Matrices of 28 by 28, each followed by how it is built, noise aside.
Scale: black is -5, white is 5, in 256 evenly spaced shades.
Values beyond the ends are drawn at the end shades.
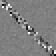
banded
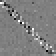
banded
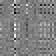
low rank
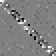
banded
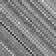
Toeplitz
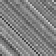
Toeplitz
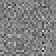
low rank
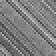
Toeplitz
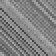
Toeplitz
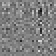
low rank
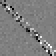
banded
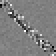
banded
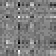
low rank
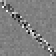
banded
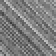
Toeplitz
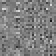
low rank
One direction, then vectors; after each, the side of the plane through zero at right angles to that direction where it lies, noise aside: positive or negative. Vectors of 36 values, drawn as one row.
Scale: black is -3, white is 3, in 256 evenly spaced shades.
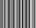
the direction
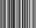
positive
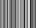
negative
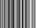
positive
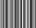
negative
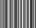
negative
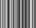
positive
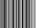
positive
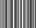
negative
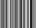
negative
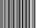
positive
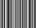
positive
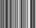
negative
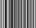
negative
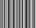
positive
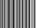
positive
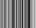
positive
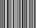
positive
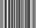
positive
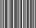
negative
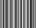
negative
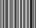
negative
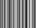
positive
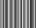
negative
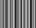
negative
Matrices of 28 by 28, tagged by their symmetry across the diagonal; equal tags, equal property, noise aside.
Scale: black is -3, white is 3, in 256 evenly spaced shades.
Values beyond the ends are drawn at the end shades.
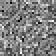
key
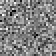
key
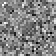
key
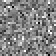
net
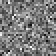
net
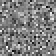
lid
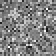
key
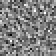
lid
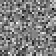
lid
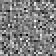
lid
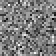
net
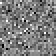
net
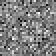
key
